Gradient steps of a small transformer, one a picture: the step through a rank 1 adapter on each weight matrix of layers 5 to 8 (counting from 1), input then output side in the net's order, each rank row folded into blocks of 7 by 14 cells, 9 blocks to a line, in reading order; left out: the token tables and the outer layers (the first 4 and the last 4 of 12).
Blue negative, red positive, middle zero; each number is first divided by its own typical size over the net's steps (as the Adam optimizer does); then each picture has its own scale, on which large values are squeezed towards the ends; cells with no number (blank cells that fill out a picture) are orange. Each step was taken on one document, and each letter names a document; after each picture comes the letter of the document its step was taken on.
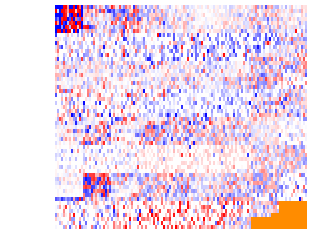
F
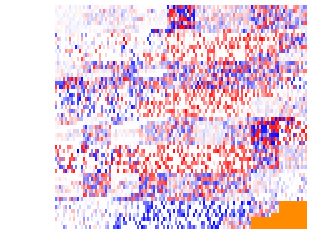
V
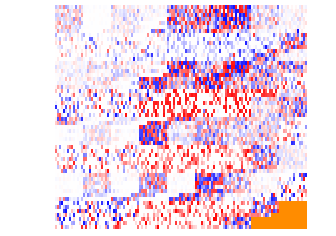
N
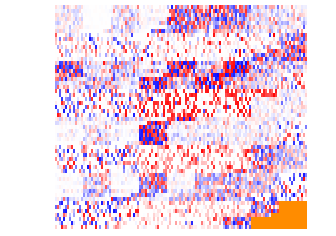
N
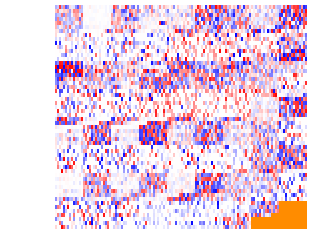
N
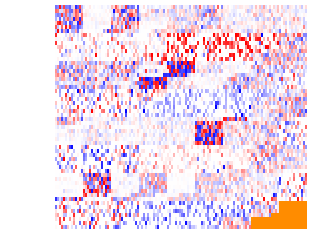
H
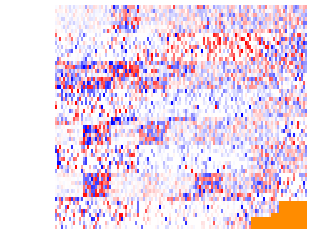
H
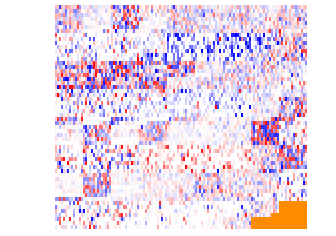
H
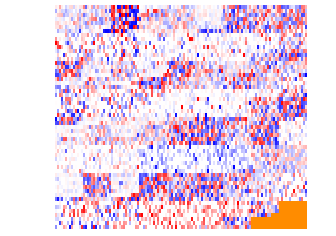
F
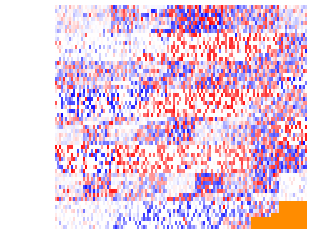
V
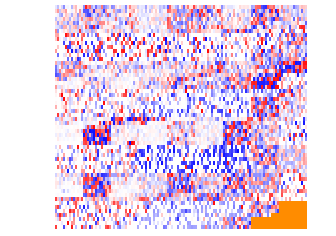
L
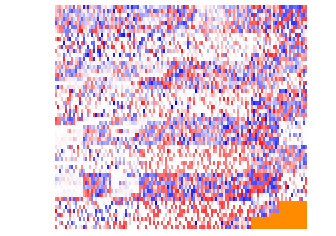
L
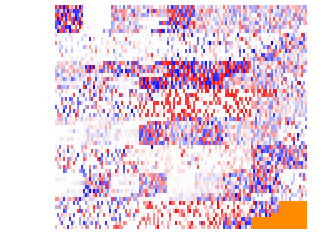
N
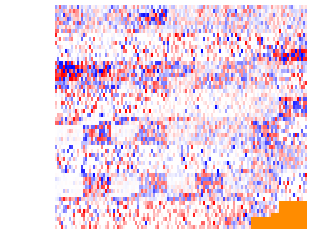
H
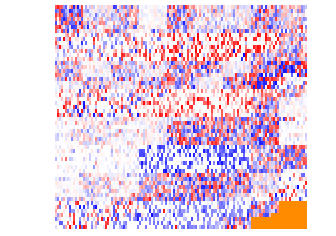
F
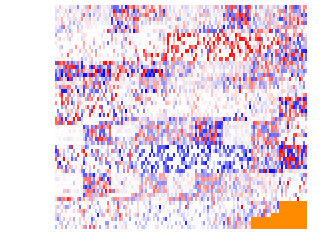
H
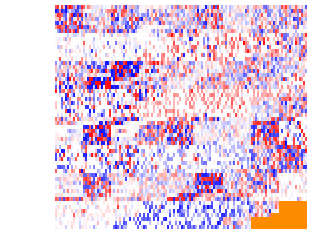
V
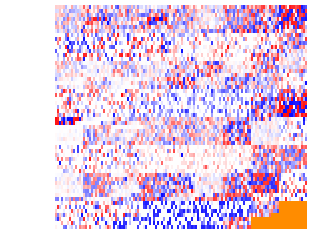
L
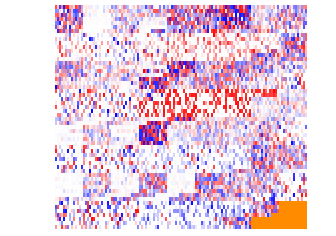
N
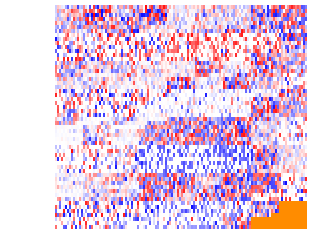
L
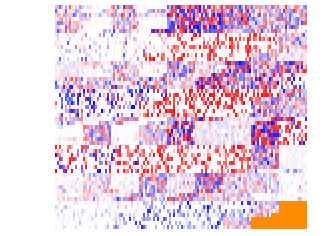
V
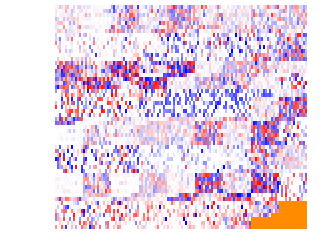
H
